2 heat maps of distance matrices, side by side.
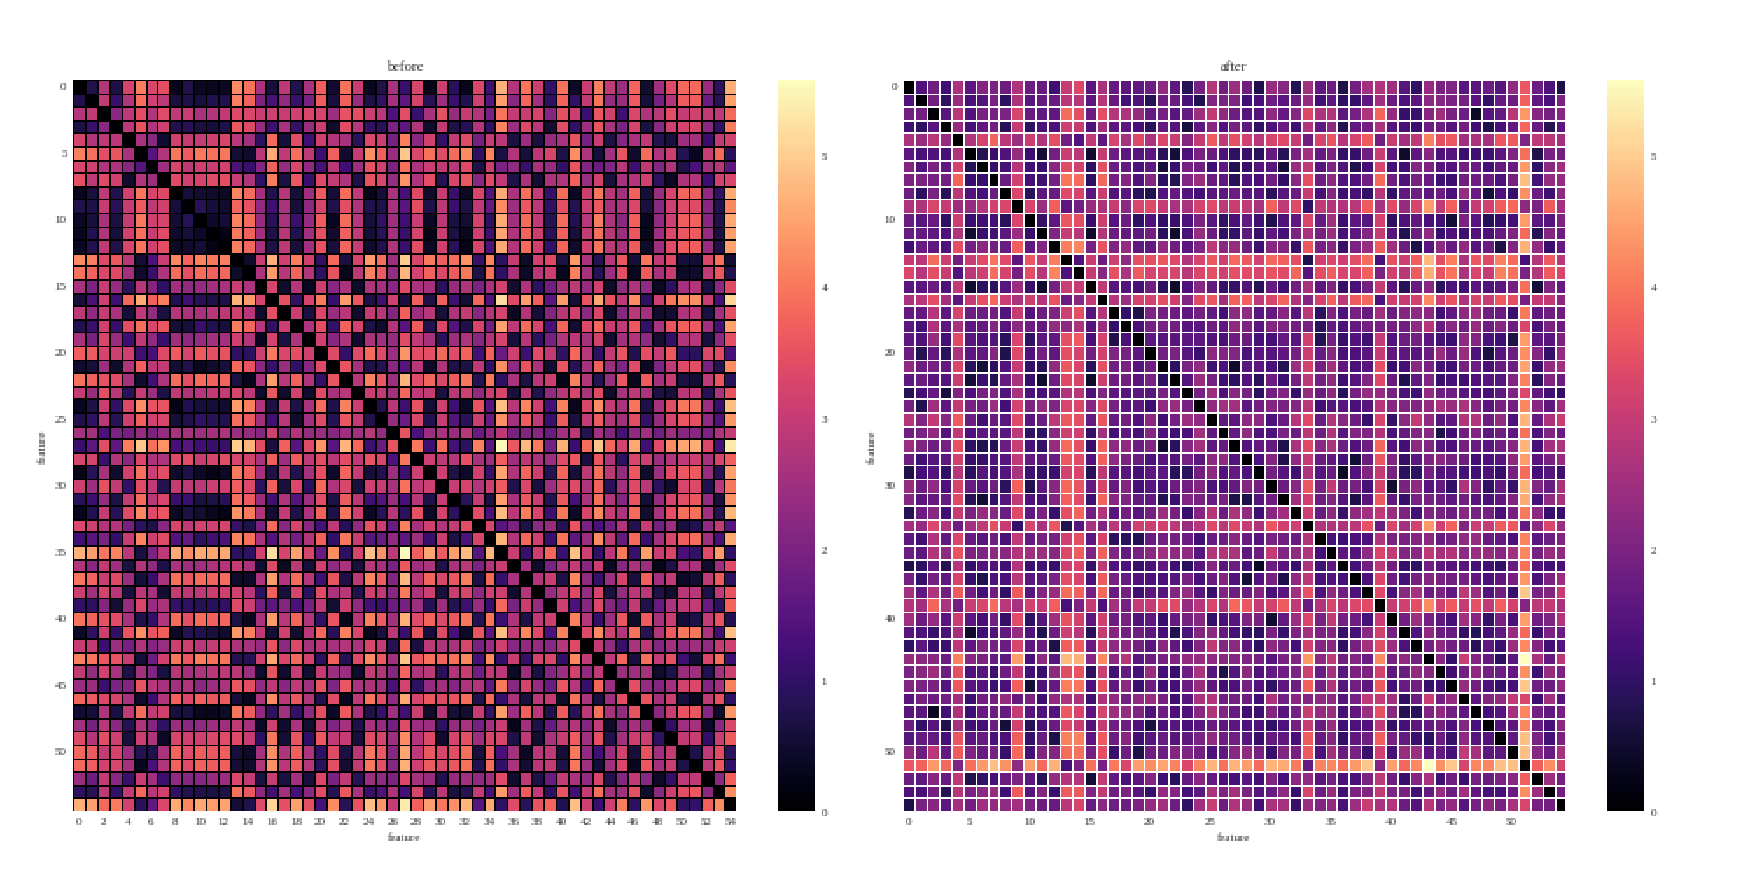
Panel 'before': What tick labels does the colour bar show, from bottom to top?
0, 1, 2, 3, 4, 5
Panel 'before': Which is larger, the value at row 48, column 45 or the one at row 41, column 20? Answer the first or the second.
the second
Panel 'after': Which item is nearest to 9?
33
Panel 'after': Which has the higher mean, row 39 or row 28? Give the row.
39
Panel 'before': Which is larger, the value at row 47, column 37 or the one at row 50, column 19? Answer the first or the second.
the first
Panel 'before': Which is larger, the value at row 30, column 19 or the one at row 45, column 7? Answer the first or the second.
the second
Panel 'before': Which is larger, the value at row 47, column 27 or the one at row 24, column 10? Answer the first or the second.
the first
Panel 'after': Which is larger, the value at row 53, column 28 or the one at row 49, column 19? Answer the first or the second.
the first
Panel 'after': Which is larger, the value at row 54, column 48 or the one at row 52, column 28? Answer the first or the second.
the first
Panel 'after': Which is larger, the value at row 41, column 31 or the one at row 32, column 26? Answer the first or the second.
the second
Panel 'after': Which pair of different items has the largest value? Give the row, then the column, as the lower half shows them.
51, 43
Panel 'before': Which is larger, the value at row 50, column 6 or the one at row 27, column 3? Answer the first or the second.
the second
